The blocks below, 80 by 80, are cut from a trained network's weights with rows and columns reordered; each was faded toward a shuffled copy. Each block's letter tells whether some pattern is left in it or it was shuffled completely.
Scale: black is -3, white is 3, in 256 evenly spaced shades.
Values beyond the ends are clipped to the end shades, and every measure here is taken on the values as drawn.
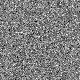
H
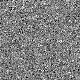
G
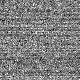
G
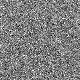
H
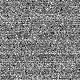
G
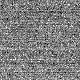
G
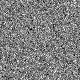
H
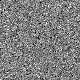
H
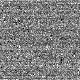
G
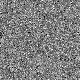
H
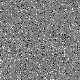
G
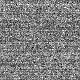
G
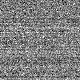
G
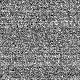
G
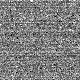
G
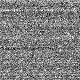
G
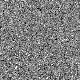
G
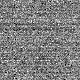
G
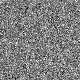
H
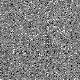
G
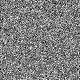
H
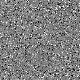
G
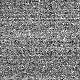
G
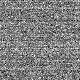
G
